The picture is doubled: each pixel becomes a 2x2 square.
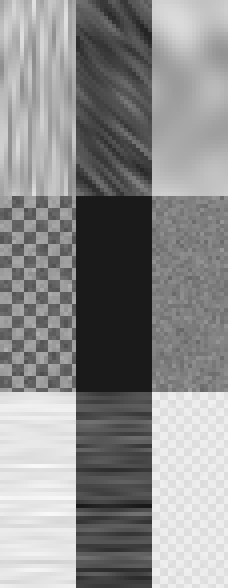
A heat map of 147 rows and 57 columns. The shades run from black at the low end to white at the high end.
It is made of 3 by 3 panels. Panel 1,1: high, streaked downward. Panel 1,2: low, slanting down to the right. Panel 1,3: high, smooth. Panel 2,1: middling, checkered, strong in contrast. Panel 2,2: very low, flat. Panel 2,3: middling, fine-grained, faint in contrast. Panel 3,1: very high, streaked across, faint in contrast. Panel 3,2: low, streaked across. Panel 3,3: very high, checkered, faint in contrast.
